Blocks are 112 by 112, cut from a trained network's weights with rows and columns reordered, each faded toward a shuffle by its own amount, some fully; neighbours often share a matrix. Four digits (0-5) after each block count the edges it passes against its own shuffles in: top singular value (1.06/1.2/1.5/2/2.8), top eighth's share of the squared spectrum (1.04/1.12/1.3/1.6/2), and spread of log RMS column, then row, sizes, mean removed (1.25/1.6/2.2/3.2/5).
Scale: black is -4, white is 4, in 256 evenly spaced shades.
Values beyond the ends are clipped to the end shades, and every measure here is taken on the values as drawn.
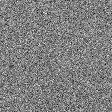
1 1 0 0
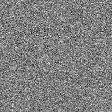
3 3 1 1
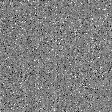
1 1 0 1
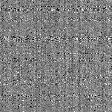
3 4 0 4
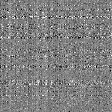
3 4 0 4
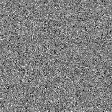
3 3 1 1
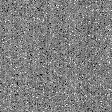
2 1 0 1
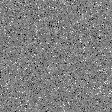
0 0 0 0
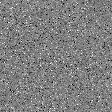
0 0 0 0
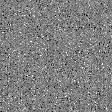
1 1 0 1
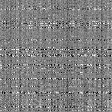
4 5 1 4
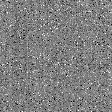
2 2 0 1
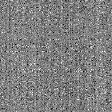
3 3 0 3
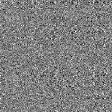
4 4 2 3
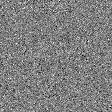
0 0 0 0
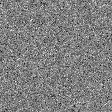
0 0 0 0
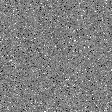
0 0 0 0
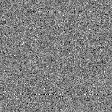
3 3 1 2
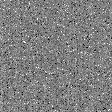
1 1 0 0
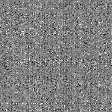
3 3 0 3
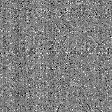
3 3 0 3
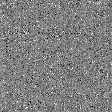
2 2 0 1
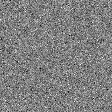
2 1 0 0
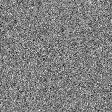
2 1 0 0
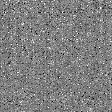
2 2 0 2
